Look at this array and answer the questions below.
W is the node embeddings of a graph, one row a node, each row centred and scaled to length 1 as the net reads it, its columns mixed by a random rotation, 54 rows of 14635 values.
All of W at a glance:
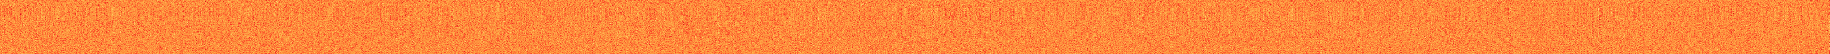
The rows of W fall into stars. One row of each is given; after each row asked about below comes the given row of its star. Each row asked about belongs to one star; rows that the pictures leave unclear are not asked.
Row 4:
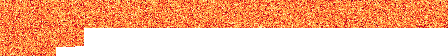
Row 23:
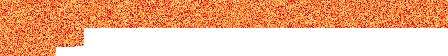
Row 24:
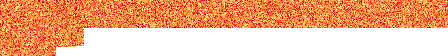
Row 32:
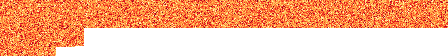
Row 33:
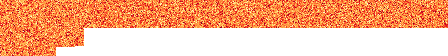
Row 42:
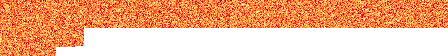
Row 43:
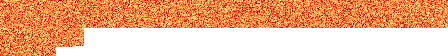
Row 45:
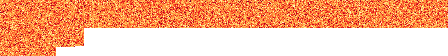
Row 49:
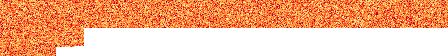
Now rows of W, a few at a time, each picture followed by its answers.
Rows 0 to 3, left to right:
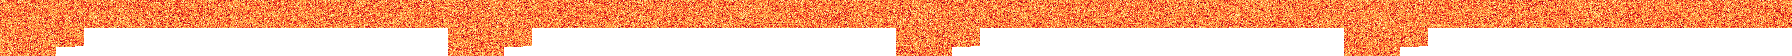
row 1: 43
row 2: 49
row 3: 33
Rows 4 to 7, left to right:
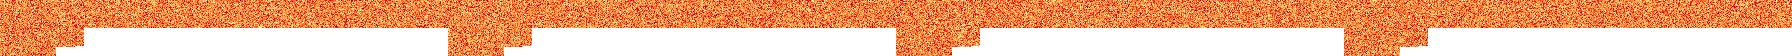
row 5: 4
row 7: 32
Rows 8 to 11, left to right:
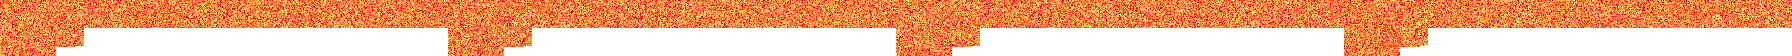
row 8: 42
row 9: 42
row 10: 49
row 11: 24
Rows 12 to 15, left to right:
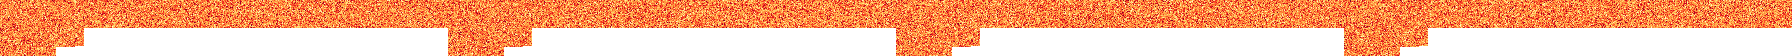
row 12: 42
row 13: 42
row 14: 42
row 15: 24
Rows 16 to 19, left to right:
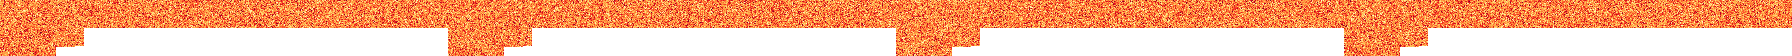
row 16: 49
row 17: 49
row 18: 33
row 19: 49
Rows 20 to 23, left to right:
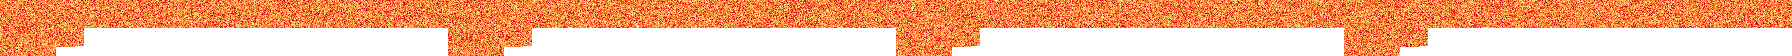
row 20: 4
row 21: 43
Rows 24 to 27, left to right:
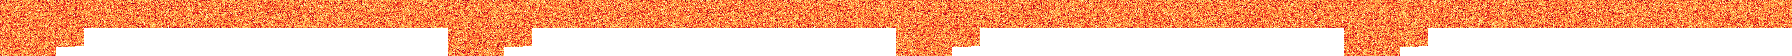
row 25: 32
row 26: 23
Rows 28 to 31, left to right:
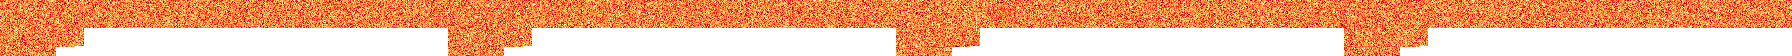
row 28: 43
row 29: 24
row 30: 33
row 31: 24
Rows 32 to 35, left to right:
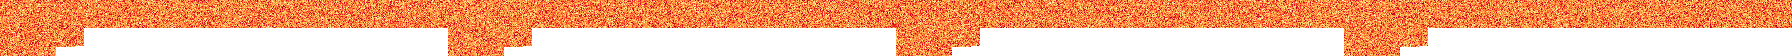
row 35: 33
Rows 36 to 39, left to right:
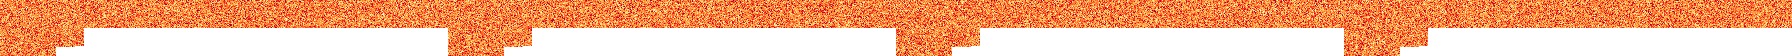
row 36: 4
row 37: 4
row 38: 43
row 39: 45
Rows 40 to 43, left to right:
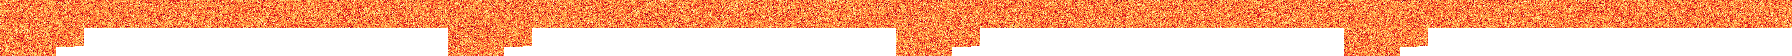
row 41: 24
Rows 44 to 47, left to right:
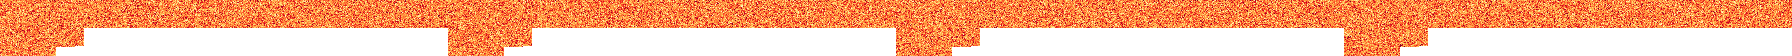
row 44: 23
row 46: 33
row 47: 49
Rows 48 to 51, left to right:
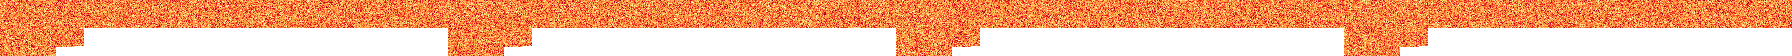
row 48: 43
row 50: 43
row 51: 4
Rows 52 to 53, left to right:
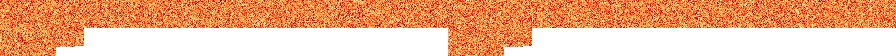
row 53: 45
